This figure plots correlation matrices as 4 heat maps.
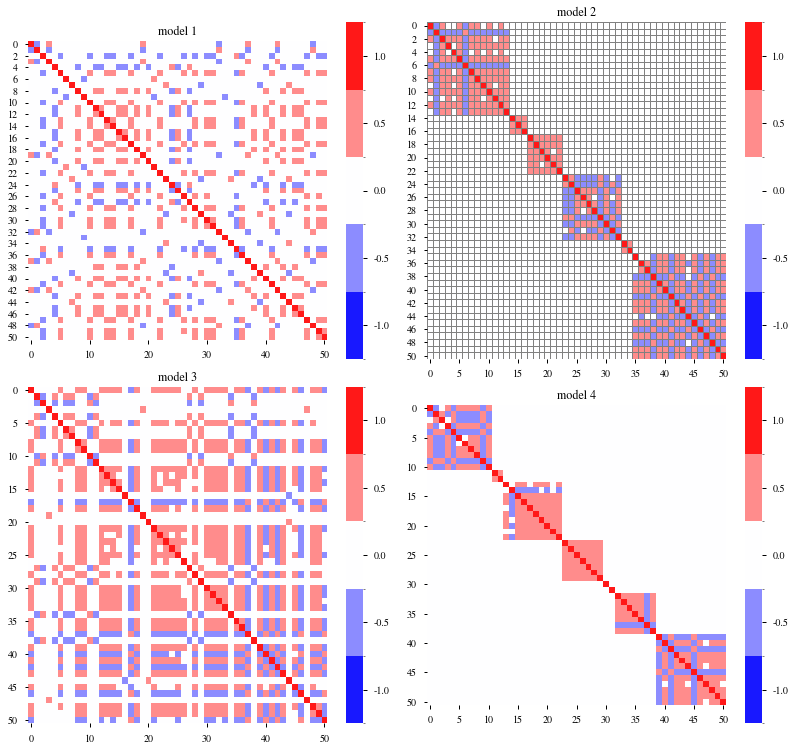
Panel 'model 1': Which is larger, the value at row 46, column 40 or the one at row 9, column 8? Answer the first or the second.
the first
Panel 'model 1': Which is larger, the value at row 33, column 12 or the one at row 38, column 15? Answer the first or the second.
the second
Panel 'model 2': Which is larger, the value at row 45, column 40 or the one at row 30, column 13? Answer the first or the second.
the first
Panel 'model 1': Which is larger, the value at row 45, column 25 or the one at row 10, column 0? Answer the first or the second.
the first
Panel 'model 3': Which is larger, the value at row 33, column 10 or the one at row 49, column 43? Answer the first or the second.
the second
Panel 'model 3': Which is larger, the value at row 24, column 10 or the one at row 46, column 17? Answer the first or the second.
the second
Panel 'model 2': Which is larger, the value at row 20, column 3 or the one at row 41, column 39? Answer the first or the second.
the first
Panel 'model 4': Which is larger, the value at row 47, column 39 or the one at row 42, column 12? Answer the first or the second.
the second
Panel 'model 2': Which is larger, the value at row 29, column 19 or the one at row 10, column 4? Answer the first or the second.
the second
